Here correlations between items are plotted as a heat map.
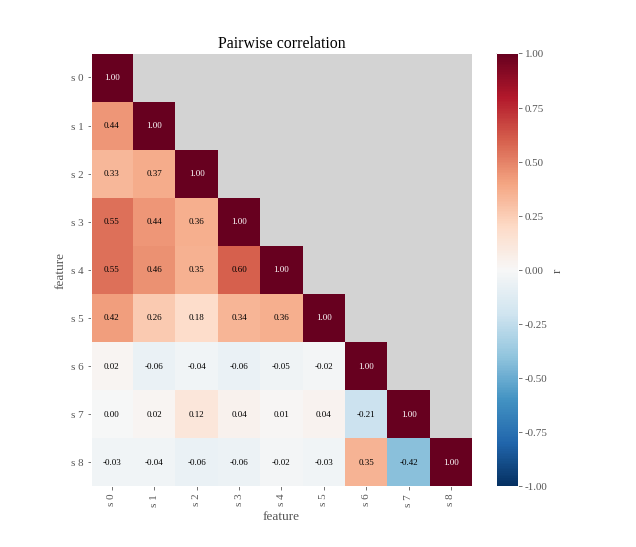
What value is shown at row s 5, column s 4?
0.36
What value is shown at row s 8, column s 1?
-0.04
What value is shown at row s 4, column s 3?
0.60
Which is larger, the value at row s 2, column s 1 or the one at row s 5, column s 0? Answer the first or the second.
the second
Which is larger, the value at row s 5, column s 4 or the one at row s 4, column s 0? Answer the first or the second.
the second
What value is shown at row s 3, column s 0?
0.55
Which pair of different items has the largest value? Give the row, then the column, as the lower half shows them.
s 4, s 3
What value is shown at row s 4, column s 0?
0.55
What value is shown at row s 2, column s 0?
0.33
